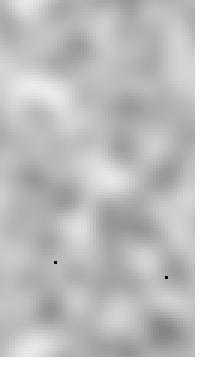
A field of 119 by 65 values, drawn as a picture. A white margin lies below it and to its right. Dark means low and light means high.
Histogram: heavy tails on both sides. Mirror symmetry: none. Average level on the scale: 70%. Grain: smooth. Lone odd cells: 2, each lower than its neighbours. Odd rows or columns: none.
